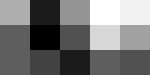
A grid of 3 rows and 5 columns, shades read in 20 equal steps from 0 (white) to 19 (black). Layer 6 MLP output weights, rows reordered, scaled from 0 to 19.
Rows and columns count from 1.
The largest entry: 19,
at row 2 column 2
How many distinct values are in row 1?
5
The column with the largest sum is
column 2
